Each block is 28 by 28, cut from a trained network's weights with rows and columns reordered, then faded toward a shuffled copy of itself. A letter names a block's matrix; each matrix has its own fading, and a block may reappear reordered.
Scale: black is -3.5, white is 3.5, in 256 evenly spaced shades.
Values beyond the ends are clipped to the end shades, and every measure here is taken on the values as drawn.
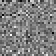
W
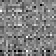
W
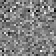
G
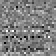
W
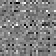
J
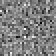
G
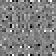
J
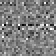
W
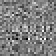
W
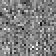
G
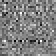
W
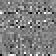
J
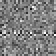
W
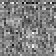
W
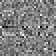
W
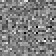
W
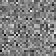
W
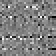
J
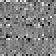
J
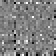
J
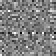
W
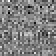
W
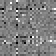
J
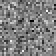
G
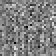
G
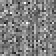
G
